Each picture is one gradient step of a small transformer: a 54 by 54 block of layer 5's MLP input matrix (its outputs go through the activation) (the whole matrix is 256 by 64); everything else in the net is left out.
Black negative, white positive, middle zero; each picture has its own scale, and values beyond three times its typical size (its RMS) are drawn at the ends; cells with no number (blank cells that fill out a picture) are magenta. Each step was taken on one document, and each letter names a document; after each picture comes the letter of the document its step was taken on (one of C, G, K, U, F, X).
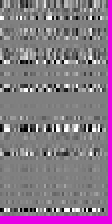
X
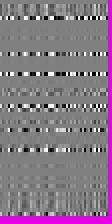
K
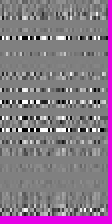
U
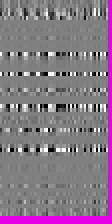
K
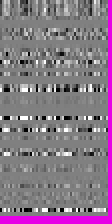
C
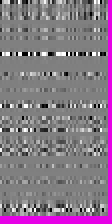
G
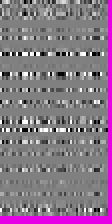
U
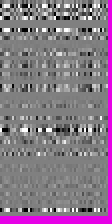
X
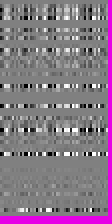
X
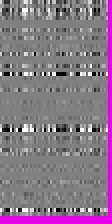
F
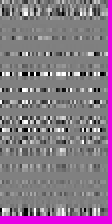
U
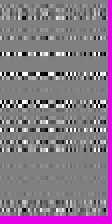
G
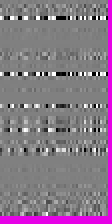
K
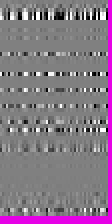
K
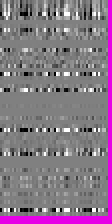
C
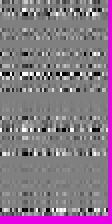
F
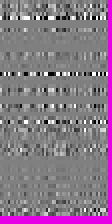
K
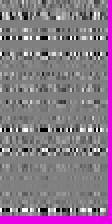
F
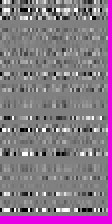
X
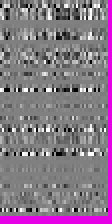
X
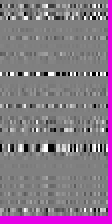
K
